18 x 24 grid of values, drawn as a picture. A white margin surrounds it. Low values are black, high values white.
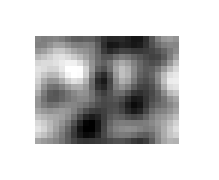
Odd rows or columns: none. Grain: blotchy. Lone odd cells: none. Ninth with the highest average: top left. Ninth with the lowest average: bottom middle.
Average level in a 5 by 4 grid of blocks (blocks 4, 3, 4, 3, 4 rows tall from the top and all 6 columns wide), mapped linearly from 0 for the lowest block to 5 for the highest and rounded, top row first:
3202 / 5433 / 3213 / 3112 / 3023
